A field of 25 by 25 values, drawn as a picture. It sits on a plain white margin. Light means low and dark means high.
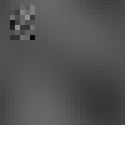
Average level on the scale: 70%. Mirror symmetry: none. Odd patch: rougher, in the top left. Ninth with the highest average: bottom right. Stripes: none. Roughest part: top left. Odd rows or columns: none.
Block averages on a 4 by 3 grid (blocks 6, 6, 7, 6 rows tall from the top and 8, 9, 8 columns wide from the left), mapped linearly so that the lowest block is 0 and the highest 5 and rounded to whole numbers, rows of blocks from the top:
1 0 3 | 2 1 1 | 2 2 4 | 1 1 5
